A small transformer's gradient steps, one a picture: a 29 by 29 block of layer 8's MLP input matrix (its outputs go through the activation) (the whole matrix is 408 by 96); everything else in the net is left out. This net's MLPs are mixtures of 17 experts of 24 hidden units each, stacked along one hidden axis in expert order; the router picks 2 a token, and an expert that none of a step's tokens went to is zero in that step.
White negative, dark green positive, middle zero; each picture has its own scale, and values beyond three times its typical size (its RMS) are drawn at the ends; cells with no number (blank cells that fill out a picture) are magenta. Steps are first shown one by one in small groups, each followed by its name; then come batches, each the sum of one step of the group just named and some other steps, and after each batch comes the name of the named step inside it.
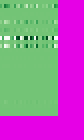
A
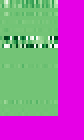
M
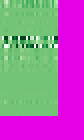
M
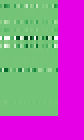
A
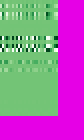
M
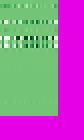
A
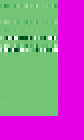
A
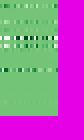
A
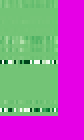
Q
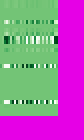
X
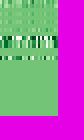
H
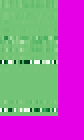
Q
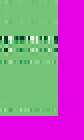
Q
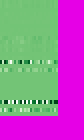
Q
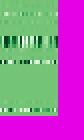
Q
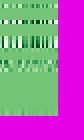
H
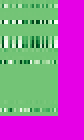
Q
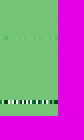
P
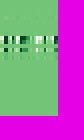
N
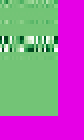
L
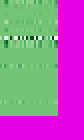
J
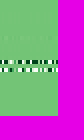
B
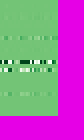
B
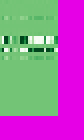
L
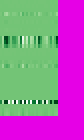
P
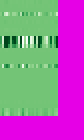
J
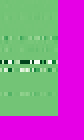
L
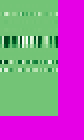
B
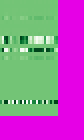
P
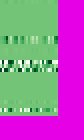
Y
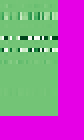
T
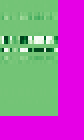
T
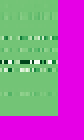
T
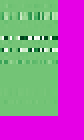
T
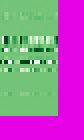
Y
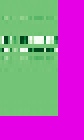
Y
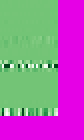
Y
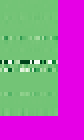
Y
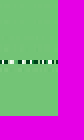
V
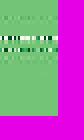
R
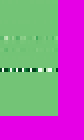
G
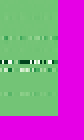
V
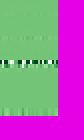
V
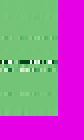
V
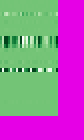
G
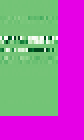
R
